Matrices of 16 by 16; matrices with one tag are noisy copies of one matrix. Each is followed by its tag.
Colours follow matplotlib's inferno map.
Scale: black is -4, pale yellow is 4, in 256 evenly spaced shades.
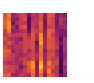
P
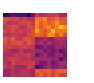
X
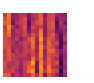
P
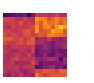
X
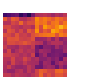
X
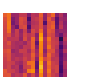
P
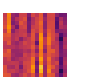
P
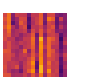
P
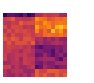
X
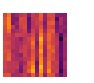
P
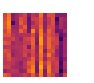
P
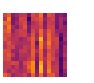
P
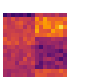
X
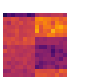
X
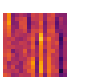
P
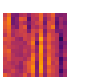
P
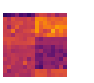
X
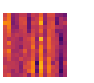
P
